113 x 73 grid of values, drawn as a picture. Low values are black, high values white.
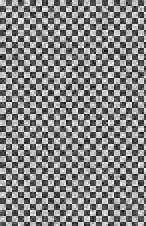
Histogram: two levels. Grain: checkered. Seam: none. Average level on the scale: 50%.
